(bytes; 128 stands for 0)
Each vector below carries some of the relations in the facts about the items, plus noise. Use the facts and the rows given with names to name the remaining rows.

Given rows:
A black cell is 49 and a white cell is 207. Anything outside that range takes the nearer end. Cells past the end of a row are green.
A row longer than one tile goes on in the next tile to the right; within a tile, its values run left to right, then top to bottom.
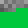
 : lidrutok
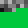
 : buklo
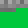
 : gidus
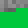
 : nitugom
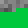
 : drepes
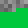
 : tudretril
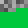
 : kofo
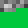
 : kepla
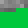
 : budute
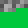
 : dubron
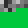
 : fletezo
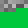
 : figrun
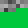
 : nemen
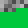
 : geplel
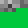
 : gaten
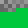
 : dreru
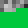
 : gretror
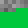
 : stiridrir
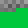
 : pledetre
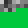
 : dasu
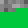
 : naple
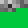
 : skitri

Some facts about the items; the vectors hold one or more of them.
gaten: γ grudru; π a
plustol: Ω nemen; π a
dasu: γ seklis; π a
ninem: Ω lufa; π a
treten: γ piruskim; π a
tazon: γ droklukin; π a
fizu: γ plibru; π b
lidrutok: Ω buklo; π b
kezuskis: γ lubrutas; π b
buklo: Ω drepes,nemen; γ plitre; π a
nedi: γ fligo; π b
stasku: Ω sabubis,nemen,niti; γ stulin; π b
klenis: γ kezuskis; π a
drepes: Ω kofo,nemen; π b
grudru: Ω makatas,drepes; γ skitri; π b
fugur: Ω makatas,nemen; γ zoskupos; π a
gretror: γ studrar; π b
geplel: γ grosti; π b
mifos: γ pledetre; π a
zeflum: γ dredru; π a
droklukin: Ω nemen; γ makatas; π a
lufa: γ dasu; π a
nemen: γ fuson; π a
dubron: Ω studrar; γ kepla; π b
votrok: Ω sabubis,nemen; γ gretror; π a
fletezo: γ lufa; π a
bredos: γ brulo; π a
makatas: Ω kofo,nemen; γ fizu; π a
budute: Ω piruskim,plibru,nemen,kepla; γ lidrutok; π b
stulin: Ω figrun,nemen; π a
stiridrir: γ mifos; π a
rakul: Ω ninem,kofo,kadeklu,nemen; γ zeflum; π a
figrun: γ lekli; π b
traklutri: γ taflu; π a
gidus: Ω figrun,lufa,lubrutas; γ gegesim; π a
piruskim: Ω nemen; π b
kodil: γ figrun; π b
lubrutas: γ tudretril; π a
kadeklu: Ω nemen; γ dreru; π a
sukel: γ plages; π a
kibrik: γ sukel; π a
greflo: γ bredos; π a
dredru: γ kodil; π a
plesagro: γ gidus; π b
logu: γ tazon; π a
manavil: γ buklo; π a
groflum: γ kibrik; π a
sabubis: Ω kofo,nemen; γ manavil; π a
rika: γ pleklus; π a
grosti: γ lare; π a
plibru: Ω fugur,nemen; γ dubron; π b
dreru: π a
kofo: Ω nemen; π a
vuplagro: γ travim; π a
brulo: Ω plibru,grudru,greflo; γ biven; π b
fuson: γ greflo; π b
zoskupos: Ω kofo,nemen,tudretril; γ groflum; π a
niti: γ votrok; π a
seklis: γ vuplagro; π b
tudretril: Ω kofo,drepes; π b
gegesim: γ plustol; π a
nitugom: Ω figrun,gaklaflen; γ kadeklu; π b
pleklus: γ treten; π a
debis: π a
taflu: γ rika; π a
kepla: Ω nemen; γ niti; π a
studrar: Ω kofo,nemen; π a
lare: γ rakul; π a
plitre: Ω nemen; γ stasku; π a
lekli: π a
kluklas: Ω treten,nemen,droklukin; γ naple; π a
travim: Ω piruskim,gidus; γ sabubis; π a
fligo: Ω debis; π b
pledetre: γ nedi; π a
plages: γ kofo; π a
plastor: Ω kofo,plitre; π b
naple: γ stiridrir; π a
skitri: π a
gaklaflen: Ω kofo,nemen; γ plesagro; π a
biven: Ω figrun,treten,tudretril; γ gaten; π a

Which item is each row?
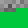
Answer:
brulo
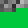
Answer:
makatas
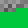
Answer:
dredru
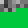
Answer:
vuplagro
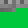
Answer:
ninem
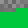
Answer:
debis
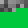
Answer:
sabubis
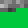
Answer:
fugur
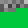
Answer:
fligo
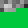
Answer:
votrok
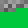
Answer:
kodil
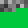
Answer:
manavil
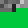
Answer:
logu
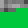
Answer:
kluklas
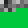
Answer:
lufa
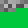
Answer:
lekli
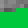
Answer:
gaklaflen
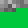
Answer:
biven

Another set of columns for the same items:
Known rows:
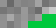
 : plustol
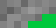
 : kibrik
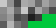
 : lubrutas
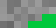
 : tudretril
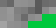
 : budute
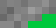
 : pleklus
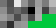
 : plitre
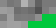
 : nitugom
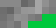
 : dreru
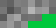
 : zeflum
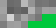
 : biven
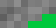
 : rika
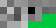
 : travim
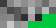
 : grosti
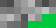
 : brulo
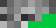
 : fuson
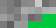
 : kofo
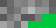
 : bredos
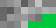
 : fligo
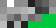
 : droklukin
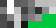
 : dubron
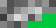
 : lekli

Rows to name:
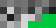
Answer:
fletezo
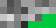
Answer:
grudru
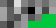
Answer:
buklo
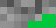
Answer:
zoskupos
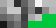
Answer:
studrar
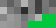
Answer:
kluklas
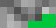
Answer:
rakul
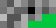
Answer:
sabubis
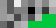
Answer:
stulin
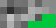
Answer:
gaten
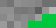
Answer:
plastor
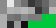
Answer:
makatas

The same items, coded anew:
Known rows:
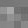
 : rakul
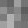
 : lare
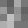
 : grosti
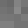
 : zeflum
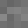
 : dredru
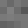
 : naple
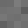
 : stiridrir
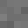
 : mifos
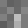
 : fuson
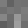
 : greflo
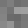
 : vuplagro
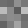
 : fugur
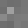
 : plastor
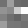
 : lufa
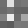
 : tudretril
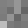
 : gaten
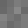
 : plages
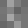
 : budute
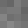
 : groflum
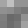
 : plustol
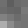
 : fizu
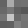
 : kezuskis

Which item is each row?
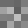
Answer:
gaklaflen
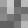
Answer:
kofo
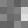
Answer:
figrun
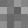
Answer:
plibru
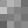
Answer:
kepla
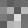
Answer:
nemen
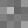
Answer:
sabubis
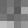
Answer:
droklukin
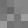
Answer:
biven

